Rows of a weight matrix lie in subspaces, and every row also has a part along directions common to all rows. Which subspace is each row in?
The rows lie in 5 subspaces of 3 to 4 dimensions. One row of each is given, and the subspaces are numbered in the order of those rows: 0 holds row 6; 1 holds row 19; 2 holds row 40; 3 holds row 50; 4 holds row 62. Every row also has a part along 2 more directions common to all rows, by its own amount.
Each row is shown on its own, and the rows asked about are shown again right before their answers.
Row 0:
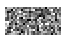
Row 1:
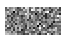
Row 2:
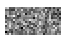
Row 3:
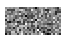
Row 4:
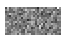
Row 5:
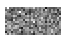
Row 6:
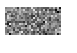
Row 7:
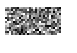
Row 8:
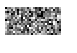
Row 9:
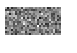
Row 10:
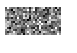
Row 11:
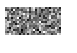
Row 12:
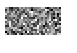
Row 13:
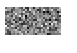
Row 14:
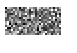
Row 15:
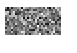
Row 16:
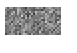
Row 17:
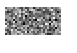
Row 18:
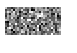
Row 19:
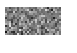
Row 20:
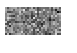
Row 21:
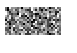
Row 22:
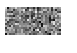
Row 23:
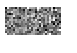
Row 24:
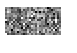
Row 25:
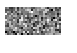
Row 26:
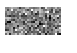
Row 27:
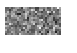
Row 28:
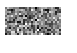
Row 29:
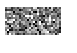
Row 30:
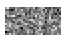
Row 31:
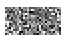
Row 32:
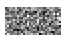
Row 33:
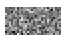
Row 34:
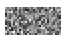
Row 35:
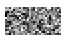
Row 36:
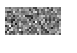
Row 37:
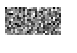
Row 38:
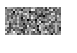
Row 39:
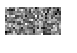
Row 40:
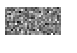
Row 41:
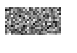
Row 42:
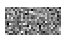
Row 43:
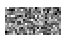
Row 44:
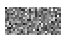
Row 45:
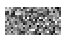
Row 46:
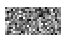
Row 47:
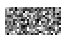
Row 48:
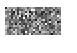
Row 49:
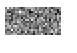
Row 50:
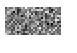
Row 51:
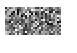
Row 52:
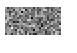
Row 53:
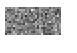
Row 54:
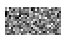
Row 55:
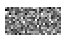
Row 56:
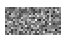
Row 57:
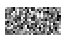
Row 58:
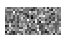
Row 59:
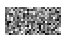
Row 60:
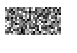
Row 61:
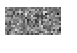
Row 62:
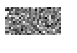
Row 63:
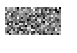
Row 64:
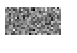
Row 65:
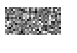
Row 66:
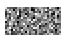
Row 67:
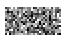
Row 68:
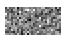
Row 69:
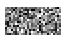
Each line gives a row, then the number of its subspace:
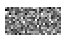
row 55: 4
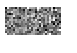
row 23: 0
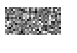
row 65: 0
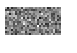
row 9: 4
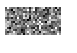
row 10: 2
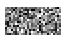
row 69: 2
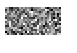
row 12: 1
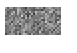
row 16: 3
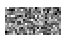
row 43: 2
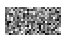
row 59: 0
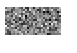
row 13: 3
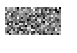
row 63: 0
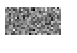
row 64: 0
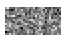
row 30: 2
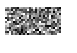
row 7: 4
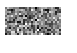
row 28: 2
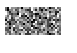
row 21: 4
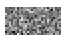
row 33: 1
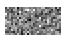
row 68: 1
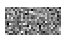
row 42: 0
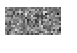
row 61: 1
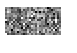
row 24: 3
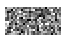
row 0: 3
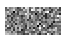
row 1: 3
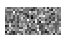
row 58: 1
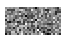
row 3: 2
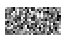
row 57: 3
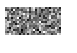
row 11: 4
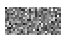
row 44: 0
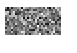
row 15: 4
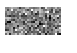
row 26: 3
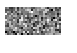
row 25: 1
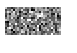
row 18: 3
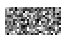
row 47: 1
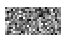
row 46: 3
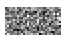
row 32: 1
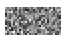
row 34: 1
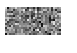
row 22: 0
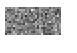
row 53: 2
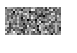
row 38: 1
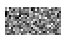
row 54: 4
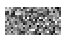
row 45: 4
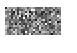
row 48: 3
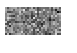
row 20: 0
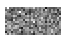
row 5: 2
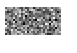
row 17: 3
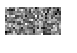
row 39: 2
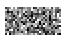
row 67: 1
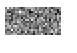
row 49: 2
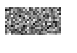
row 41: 3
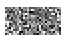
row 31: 0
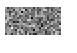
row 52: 0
